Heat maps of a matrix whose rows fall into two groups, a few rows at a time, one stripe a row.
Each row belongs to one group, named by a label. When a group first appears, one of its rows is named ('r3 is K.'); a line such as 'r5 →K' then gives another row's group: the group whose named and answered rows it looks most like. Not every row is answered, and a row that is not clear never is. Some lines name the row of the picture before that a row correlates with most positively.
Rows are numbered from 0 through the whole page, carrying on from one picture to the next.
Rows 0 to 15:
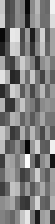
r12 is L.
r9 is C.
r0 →L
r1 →L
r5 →C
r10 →L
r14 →L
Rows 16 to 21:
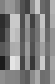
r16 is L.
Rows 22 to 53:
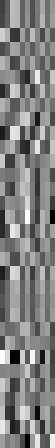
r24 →C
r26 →C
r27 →L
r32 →L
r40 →C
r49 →C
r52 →C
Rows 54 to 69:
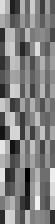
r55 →C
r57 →L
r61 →C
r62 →L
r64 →C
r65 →C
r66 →L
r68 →L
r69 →L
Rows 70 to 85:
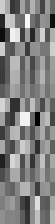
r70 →C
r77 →C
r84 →L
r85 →L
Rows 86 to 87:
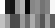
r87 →C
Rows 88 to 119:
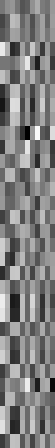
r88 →L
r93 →C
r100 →L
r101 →L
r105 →C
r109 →C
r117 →C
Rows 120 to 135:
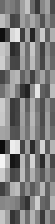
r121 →C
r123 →C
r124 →C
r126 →L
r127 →C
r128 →C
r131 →C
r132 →C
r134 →L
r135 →C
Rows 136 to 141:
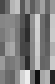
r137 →L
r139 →L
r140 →L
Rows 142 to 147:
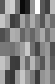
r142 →L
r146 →C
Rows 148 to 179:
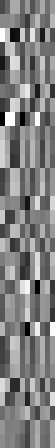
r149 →L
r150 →C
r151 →L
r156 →L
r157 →C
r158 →C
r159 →C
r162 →L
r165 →C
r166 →L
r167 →L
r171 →L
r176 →L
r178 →L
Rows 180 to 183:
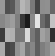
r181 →L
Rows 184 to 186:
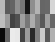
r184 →L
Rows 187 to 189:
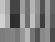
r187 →C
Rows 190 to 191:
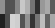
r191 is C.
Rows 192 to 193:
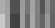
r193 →C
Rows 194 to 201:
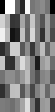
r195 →C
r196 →C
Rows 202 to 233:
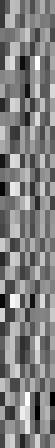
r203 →L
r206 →L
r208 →L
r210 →L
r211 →C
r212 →C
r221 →L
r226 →L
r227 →L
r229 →C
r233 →L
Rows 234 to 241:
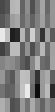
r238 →L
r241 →C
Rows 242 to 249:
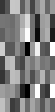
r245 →L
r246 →L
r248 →L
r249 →C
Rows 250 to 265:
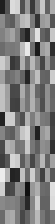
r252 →L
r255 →L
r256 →C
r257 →C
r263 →L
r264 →L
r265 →L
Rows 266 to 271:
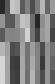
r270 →C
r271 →C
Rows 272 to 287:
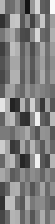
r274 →L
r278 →L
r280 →L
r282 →C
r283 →L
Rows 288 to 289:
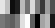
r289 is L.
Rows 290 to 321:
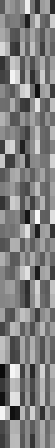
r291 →L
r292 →C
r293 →C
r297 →L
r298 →C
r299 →L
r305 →L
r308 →C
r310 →L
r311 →L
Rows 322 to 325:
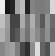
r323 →C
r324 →C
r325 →L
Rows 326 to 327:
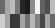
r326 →L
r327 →C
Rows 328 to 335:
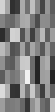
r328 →C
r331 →C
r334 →C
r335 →L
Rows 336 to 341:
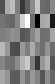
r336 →L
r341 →C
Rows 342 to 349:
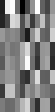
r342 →L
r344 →L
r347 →L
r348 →L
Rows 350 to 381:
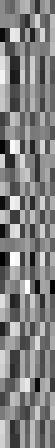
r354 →C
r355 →C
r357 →C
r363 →C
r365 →C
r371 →C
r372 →C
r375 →C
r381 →C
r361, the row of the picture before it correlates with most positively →349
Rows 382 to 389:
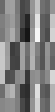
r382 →L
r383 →L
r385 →C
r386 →C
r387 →L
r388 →L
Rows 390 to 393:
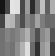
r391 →L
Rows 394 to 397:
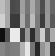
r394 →C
